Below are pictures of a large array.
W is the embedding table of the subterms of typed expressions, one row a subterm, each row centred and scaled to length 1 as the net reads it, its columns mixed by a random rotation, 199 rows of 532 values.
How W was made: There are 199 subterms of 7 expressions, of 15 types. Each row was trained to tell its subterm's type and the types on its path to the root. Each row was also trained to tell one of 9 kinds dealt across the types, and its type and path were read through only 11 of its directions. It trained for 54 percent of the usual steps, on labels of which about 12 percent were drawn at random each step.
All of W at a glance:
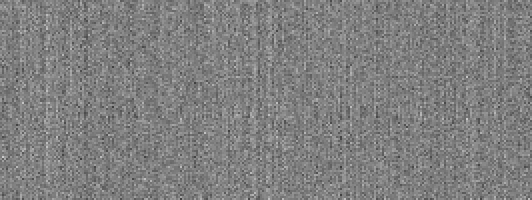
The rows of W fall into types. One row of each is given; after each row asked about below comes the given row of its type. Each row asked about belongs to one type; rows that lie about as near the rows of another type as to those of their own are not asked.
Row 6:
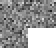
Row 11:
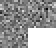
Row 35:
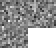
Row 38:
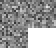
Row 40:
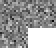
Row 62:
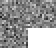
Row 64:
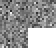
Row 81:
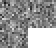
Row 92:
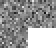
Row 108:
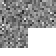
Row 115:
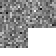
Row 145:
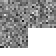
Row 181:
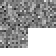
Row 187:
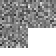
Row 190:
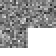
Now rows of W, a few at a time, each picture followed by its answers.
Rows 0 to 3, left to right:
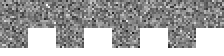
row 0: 62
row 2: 6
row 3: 11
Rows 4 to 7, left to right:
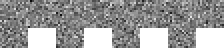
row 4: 62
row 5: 11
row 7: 115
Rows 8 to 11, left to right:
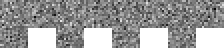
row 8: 35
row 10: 6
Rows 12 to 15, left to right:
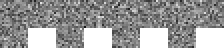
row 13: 64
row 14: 11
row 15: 92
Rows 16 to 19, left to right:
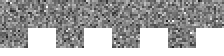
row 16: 38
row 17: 40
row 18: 92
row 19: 62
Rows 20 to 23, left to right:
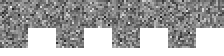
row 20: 92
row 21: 64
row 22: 64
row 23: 81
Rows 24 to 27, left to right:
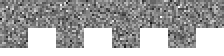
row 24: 145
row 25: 181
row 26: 145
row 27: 38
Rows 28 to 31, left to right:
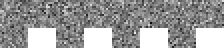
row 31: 6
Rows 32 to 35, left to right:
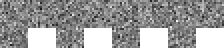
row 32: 81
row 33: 187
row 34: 81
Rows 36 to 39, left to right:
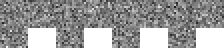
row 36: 40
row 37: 190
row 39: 64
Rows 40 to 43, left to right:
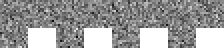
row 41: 62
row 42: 6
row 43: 145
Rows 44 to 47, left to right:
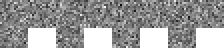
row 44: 115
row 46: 64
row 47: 92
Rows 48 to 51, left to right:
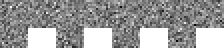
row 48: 92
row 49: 190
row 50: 190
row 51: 40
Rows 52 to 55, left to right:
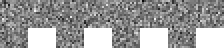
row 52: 81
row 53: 108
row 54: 62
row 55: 81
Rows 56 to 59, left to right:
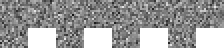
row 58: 115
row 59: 38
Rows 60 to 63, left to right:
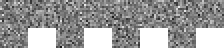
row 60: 108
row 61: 115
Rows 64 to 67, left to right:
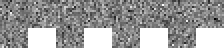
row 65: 38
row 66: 115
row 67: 108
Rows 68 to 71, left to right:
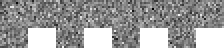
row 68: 35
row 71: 6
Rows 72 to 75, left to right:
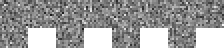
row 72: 40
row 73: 81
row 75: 38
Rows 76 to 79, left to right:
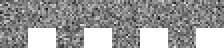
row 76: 11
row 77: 35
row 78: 62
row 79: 40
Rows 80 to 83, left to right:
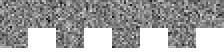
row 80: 64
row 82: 11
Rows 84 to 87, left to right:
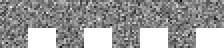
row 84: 92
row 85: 6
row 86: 64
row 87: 181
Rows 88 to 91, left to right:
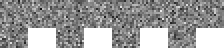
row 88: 115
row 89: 64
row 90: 108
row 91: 40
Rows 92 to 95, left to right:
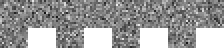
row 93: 181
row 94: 181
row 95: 81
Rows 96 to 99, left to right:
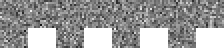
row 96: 92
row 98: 81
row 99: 64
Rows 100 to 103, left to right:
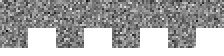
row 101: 62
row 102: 11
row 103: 108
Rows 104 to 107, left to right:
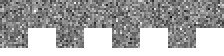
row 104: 81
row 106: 115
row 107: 115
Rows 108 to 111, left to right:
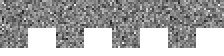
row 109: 40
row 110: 81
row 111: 108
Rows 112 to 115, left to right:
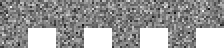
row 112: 115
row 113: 190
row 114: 11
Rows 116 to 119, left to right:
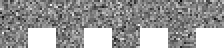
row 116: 187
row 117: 187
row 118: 11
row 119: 181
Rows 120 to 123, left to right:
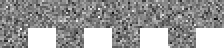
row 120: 62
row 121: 35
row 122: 62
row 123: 6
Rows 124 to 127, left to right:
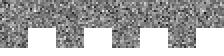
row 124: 81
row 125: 40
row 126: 181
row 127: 35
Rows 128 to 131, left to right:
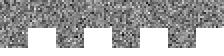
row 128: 81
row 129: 6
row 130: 145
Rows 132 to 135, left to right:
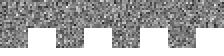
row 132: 187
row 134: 38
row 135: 38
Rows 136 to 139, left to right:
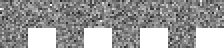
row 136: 108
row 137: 108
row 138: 187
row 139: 92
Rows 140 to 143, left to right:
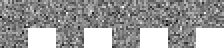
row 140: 181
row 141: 35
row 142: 115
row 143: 92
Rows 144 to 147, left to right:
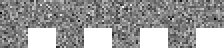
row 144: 62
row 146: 40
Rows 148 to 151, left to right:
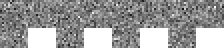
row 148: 181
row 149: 115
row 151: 190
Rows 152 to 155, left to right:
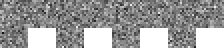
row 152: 38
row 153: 187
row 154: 40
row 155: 38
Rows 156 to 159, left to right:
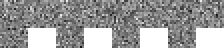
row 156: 181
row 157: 190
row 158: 115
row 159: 92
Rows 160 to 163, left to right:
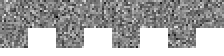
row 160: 38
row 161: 11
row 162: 190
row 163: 108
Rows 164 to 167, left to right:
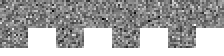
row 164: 145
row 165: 62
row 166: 181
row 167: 181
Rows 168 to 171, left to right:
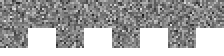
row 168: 35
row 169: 108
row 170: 38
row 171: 92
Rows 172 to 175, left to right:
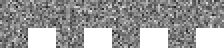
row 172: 115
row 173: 145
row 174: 38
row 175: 64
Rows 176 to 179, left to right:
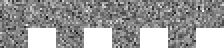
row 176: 181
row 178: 62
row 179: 81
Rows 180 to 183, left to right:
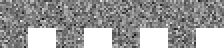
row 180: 92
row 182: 38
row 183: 62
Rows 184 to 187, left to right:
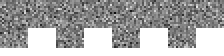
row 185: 11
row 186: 115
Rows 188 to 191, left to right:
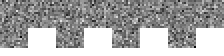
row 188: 38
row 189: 145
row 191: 38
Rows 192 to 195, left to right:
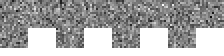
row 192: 115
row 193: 81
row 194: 108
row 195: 92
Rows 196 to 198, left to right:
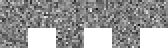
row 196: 64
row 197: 81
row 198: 40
